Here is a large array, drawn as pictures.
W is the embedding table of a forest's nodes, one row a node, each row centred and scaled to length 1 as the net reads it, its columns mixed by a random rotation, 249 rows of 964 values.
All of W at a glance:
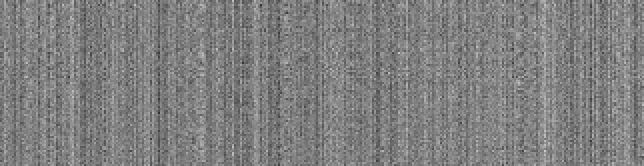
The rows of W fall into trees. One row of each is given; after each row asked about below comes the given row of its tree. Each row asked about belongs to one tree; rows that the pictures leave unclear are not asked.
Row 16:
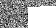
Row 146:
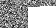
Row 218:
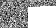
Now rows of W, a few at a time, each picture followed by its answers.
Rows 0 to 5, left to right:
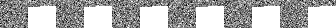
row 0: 146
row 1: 146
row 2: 146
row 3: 218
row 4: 146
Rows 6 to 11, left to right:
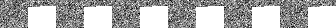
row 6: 218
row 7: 218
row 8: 218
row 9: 218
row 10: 218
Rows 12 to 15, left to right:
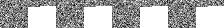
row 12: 146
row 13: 218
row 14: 146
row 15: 146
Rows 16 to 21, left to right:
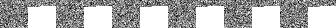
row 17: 218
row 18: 218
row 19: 218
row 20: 16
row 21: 146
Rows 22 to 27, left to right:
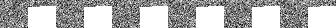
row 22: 218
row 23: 146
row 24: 16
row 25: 146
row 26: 146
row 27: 146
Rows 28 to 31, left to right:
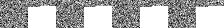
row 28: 146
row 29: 146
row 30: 146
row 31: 16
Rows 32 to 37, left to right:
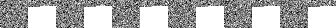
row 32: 146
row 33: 146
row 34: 218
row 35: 146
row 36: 146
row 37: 146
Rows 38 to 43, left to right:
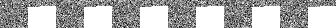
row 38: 16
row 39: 146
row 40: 146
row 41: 146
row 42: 16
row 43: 218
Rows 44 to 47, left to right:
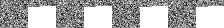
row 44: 218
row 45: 218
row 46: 16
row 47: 218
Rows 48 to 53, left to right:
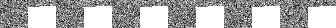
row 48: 16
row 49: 146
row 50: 146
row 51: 16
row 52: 16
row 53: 218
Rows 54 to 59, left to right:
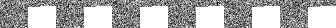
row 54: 146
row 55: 16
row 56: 146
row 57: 16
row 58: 146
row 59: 218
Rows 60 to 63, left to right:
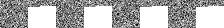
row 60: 146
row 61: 146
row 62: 218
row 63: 218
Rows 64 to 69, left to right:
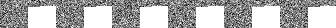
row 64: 146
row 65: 146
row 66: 218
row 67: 218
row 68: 146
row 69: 146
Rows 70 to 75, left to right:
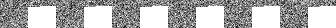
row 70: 218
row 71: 218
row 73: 146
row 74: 146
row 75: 146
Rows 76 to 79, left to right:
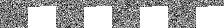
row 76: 16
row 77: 146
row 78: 218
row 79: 218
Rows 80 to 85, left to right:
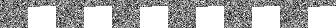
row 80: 218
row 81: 218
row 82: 218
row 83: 146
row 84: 218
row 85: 218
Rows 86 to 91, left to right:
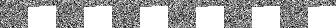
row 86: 146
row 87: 146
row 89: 218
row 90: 218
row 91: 146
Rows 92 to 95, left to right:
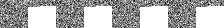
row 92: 146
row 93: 146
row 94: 146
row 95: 146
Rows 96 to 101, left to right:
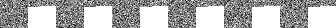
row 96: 16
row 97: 146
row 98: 16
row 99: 146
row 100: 218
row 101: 146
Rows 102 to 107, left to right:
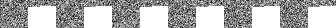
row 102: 218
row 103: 218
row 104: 218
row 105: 146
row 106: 16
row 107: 146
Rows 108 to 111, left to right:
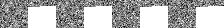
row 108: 218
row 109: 218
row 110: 146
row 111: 218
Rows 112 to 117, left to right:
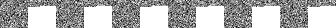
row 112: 218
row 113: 146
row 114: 146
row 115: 146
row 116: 146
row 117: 16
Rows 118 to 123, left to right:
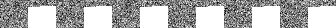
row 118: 218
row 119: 218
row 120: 218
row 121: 16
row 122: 16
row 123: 146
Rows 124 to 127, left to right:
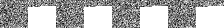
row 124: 16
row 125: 16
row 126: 218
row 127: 16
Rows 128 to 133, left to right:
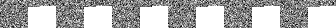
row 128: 146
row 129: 218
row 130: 146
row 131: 146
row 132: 146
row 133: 146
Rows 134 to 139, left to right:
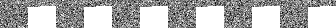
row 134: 16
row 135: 146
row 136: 218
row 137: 218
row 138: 218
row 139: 146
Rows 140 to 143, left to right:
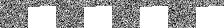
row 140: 146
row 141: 146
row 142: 218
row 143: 16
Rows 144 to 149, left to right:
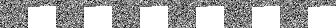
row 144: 146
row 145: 146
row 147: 218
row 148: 16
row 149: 218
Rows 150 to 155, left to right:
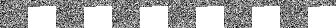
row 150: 146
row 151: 16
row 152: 218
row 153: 218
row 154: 146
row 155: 146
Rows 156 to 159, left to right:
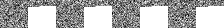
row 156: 218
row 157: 146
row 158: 146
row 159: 218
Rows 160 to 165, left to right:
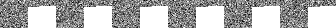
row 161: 218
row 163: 146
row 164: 16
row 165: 218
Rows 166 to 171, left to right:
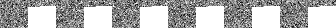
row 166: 16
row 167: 218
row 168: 218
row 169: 16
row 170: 218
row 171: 146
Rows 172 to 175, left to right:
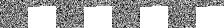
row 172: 146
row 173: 16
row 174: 146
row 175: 16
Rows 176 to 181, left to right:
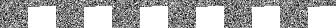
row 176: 218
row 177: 146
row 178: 218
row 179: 218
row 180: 16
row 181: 218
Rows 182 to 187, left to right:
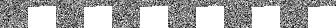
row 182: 218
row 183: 146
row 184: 218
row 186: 16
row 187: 146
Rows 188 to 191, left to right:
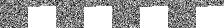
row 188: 146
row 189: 218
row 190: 16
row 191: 146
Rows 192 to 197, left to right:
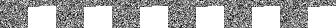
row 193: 218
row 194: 218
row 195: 146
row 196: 218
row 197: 218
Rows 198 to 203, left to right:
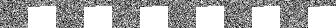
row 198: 16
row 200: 218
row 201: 146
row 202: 146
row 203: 218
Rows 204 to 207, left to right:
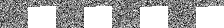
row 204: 218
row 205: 146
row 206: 218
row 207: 16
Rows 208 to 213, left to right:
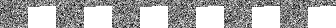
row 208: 16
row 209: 218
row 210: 146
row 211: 218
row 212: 218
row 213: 218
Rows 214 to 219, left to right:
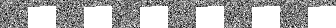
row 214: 218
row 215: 16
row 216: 218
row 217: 146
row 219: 146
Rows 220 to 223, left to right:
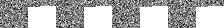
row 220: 146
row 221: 146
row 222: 16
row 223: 146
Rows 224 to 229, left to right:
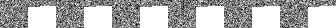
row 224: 146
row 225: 218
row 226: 218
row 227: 218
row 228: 146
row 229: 146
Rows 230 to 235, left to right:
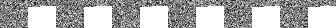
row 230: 218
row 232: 218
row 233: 146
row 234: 16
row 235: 146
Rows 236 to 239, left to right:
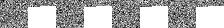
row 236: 218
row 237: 16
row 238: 146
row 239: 218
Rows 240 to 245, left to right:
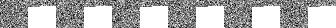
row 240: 146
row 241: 218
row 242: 218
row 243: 146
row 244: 146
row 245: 16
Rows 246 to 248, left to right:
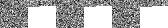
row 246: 146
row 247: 146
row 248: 16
